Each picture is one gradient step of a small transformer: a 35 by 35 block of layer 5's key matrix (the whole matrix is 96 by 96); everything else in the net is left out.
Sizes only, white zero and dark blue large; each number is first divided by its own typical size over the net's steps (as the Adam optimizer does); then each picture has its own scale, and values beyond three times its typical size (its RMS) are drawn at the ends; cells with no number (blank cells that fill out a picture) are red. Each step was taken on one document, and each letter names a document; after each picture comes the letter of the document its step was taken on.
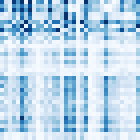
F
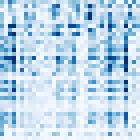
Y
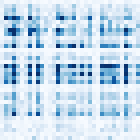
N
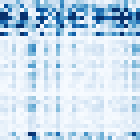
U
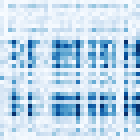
U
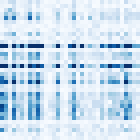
N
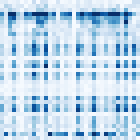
U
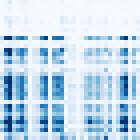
F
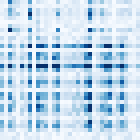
N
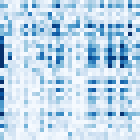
Y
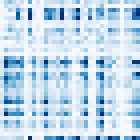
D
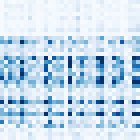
D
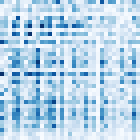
Y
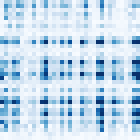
D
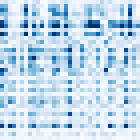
Y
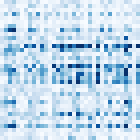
N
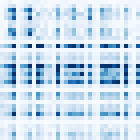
N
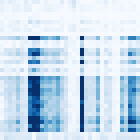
F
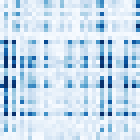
D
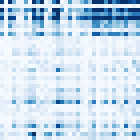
U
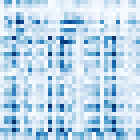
F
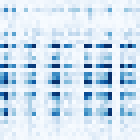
N
